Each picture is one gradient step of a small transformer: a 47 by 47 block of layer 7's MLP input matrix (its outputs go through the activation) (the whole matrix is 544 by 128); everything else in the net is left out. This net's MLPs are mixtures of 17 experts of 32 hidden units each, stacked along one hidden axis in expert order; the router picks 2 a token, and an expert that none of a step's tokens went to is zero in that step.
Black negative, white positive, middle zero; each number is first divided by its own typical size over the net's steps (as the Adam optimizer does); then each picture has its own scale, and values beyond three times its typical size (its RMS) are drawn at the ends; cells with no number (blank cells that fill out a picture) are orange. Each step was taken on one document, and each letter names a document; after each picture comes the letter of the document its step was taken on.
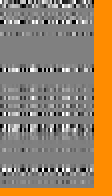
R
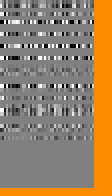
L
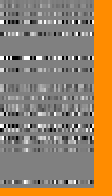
L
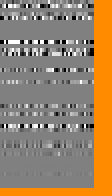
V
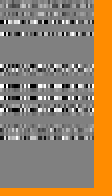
L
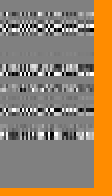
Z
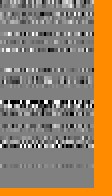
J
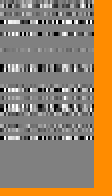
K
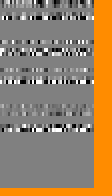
V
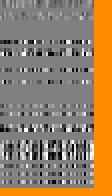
V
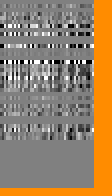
Z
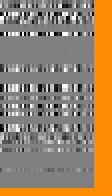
R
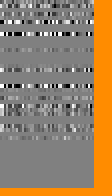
K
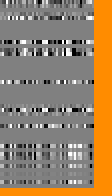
V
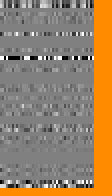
L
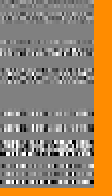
V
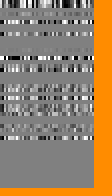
K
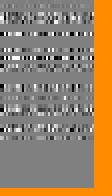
L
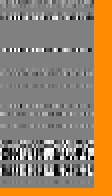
J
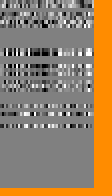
Z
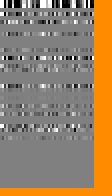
K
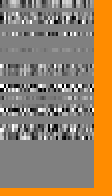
L
